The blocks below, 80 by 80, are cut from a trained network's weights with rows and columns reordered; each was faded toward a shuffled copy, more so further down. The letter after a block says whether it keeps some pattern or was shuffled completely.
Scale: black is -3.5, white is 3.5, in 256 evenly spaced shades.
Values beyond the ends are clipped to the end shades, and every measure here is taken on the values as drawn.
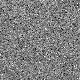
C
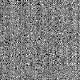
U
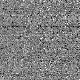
U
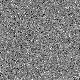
C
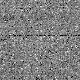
U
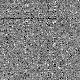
U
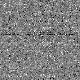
U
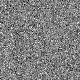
C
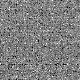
U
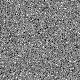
C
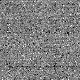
U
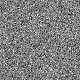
C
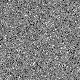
C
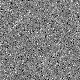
C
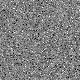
C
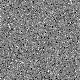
C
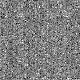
U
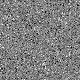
C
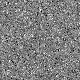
C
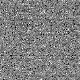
U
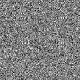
U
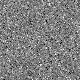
C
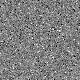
C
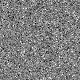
C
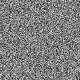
U
